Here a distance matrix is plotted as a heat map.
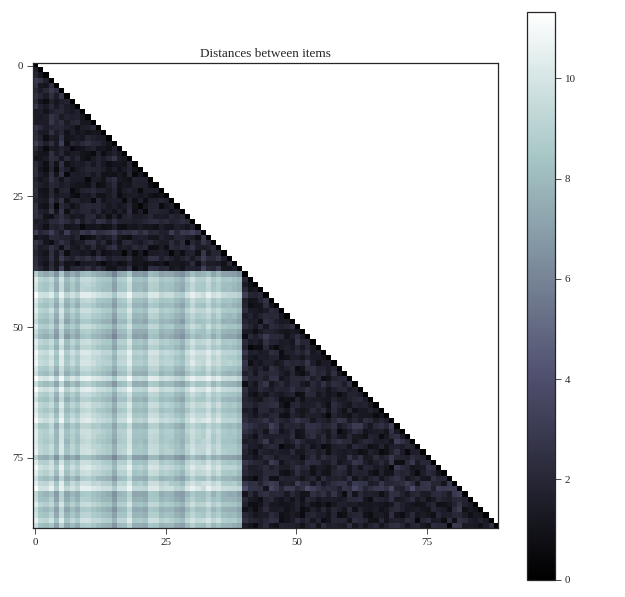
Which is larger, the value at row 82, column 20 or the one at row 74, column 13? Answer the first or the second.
the second
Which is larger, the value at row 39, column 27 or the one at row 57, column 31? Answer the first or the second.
the second
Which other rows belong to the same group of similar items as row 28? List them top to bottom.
0, 1, 2, 3, 4, 5, 6, 7, 8, 9, 10, 11, 12, 13, 14, 15, 16, 17, 18, 19, 20, 21, 22, 23, 24, 25, 26, 27, 29, 30, 31, 32, 33, 34, 35, 36, 37, 38, 39
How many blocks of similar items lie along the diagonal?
2
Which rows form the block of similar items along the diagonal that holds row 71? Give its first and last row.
40 to 88
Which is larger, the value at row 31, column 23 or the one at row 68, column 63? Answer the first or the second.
the second
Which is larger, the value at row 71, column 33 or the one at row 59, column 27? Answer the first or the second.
the first
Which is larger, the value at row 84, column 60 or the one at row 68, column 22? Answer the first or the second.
the second
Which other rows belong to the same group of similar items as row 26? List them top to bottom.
0, 1, 2, 3, 4, 5, 6, 7, 8, 9, 10, 11, 12, 13, 14, 15, 16, 17, 18, 19, 20, 21, 22, 23, 24, 25, 27, 28, 29, 30, 31, 32, 33, 34, 35, 36, 37, 38, 39
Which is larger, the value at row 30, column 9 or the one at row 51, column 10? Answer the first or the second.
the second
